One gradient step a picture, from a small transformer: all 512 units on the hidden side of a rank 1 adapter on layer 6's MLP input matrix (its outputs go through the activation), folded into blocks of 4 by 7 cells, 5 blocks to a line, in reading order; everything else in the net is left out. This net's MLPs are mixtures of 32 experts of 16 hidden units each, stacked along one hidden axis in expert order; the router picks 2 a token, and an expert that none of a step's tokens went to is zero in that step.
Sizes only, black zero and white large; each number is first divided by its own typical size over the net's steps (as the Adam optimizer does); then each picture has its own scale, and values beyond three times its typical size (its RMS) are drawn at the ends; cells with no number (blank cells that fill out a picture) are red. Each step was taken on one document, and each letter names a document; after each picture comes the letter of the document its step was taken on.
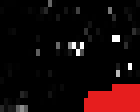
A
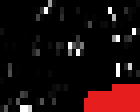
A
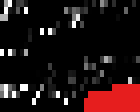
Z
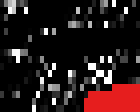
Z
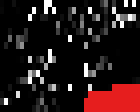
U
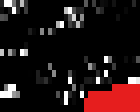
Z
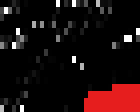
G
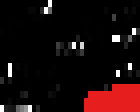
A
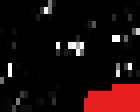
A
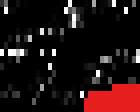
Z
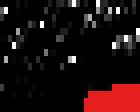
G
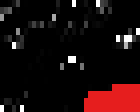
G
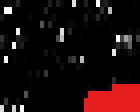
G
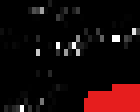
A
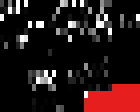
U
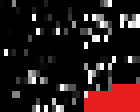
U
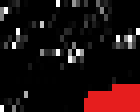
G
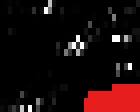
A
